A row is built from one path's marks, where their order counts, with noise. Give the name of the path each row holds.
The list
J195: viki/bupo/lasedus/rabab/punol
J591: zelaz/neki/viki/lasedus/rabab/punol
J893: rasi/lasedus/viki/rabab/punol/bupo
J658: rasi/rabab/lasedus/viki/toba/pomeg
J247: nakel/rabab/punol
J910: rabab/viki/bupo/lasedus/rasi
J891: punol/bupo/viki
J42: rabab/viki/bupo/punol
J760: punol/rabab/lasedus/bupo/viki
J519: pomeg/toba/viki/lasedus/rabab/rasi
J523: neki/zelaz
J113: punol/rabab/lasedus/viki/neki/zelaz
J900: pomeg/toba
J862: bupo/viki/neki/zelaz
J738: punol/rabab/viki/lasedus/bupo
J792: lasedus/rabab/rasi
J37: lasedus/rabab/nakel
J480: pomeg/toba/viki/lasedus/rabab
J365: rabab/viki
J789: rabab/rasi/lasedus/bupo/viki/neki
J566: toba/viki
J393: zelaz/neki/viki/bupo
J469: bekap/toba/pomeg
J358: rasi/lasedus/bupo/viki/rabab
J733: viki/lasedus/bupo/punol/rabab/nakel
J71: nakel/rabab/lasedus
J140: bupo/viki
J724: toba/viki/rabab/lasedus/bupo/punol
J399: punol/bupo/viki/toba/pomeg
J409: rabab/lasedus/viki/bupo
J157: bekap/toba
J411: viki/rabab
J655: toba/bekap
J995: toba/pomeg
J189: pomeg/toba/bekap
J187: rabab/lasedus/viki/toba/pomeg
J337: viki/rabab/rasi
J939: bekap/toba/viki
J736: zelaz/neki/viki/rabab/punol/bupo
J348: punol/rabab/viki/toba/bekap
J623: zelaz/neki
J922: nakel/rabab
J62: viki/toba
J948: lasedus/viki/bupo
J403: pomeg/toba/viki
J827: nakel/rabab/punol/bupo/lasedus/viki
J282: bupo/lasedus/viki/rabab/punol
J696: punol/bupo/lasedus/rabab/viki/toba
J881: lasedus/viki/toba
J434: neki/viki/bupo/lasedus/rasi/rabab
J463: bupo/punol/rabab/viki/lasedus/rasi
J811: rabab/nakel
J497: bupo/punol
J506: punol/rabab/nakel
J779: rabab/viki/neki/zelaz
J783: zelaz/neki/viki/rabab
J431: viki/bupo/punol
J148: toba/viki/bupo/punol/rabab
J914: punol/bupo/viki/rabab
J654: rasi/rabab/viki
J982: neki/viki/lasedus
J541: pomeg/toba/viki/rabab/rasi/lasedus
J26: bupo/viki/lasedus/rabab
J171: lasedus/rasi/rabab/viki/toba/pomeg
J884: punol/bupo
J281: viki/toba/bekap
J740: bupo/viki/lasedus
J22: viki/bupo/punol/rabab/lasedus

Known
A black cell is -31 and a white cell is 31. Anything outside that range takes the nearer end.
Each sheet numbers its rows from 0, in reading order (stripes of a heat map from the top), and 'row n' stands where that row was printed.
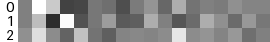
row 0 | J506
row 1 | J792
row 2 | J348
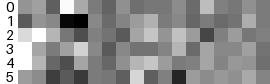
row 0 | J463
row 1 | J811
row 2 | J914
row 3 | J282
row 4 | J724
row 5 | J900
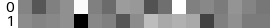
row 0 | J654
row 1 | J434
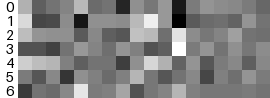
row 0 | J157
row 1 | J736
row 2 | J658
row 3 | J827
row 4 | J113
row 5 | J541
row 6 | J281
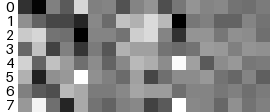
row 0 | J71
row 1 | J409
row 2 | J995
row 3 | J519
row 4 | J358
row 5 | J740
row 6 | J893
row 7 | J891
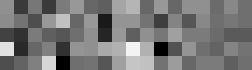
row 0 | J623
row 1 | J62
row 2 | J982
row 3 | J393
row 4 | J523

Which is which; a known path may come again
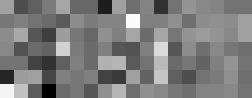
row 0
J157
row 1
J922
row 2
J247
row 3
J939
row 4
J365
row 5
J733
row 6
J42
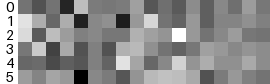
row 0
J541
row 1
J171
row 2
J358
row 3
J519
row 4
J189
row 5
J434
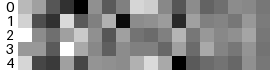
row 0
J187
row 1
J881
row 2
J282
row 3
J463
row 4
J736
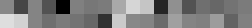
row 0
J779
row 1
J696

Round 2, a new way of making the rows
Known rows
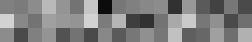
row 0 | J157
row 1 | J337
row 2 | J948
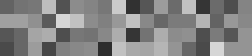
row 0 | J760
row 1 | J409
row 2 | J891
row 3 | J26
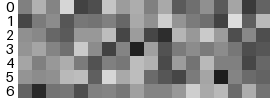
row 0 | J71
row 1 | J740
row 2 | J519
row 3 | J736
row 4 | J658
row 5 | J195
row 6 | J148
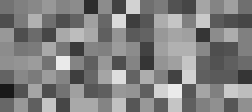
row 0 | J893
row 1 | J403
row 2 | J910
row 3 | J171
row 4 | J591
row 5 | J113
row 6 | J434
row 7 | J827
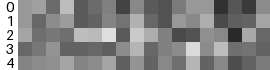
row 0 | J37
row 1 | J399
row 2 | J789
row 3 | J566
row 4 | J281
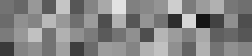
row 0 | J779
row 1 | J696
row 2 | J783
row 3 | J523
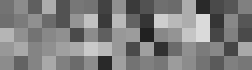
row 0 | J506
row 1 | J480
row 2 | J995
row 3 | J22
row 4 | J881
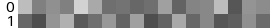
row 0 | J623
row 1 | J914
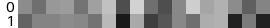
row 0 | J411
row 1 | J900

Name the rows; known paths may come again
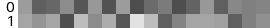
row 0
J884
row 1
J187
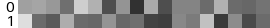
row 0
J393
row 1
J792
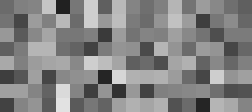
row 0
J922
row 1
J42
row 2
J881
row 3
J654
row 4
J431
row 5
J26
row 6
J736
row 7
J282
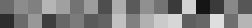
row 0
J696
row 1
J140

